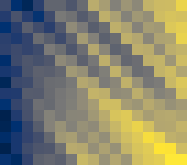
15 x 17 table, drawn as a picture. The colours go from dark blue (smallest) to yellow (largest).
The grain runs diagonally down to the right. The ninth with the highest average is the bottom right. Overall the values sit about 50% of the way up the scale. There is an overall slope up to the right.
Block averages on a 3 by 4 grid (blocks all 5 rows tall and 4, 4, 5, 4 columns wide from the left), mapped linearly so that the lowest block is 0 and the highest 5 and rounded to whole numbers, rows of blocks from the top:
0234 | 0234 | 0345
